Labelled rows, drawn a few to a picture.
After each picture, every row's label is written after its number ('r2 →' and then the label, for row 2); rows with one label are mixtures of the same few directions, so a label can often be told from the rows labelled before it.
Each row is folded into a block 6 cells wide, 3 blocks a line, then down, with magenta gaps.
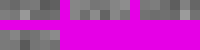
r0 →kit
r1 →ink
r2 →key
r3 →kit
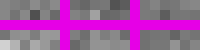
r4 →ink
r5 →kit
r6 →kit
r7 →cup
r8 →kit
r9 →ink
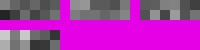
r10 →cup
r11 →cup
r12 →ink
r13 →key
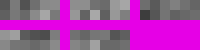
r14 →key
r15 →ink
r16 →cup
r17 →cup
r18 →kit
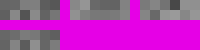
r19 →ink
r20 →cup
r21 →ink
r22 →ink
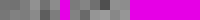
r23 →key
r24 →ink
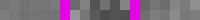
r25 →kit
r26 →kit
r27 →key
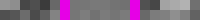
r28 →cup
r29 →ink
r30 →cup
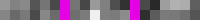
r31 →key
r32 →kit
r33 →cup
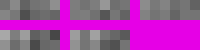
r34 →kit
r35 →ink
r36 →key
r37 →key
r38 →key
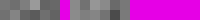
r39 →ink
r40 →key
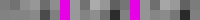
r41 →key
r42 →key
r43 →key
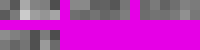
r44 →kit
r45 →cup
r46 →key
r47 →key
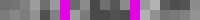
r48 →key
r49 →kit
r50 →cup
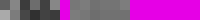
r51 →kit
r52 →kit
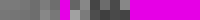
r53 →key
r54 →kit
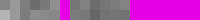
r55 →cup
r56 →kit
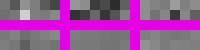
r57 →kit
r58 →cup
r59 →ink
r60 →kit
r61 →key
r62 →cup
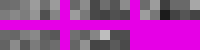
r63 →key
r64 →kit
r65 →kit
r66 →ink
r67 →ink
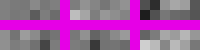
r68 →ink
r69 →cup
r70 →cup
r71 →key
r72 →kit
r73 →cup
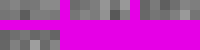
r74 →kit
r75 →key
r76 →key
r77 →ink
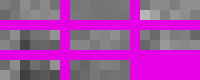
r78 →kit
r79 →kit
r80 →cup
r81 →kit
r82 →cup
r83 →kit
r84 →kit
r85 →cup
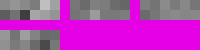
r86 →kit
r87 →kit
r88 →kit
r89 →key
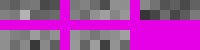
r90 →kit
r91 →ink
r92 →cup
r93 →ink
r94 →ink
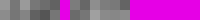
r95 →key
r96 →kit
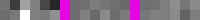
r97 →kit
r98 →ink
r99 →key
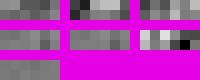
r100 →cup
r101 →cup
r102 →key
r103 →key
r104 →key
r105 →key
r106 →ink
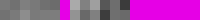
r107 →kit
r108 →key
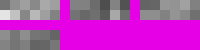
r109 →cup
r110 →key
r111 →cup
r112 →key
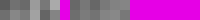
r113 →key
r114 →key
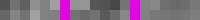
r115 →key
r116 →cup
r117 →cup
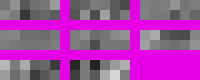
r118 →kit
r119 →ink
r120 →ink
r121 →cup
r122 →kit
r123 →cup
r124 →key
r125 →key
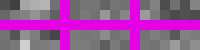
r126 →cup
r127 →ink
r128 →kit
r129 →kit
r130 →ink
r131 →ink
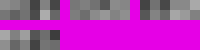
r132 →key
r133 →ink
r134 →key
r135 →key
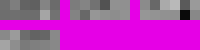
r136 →key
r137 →ink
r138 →key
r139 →cup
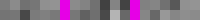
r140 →kit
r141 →key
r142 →ink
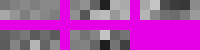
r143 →cup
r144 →ink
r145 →cup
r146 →ink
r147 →ink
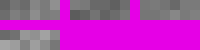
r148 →key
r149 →cup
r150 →ink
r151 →cup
